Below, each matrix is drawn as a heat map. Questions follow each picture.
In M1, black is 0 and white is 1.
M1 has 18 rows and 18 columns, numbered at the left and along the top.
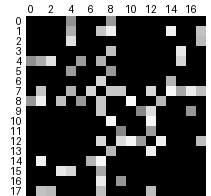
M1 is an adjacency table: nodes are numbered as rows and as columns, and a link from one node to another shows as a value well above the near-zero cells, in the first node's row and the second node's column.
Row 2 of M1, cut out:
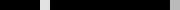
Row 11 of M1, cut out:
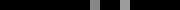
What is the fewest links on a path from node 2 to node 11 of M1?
3
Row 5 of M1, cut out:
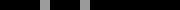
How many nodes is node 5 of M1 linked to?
2
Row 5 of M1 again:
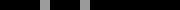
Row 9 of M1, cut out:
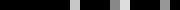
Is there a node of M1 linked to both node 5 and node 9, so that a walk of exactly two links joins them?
no
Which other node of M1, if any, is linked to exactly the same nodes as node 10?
node 13
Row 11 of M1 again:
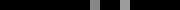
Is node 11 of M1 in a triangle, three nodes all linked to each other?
yes
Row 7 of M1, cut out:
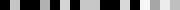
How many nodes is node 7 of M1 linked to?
10
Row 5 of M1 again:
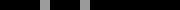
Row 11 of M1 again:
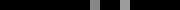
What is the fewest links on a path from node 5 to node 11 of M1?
4
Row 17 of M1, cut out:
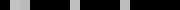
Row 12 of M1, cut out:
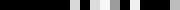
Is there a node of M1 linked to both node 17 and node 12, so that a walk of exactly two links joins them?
yes
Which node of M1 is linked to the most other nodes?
node 7
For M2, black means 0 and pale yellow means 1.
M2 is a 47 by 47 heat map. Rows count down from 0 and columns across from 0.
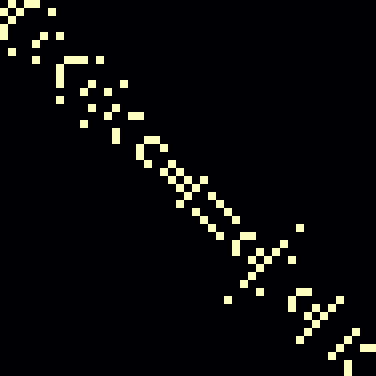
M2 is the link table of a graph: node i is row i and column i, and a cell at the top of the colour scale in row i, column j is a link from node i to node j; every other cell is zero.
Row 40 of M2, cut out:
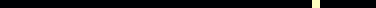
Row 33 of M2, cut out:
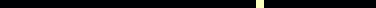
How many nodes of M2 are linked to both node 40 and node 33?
0
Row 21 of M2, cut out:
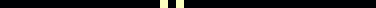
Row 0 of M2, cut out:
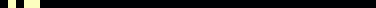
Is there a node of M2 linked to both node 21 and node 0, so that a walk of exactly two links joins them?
no
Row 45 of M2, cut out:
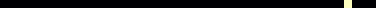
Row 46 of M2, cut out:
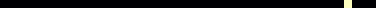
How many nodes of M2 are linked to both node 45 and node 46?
1
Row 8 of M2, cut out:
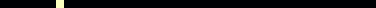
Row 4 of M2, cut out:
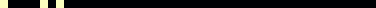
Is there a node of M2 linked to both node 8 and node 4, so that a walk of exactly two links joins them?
yes
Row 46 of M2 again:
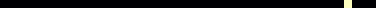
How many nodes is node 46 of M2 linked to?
1
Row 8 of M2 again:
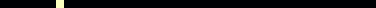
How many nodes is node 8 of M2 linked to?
1
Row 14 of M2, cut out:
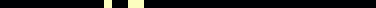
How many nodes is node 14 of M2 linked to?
3
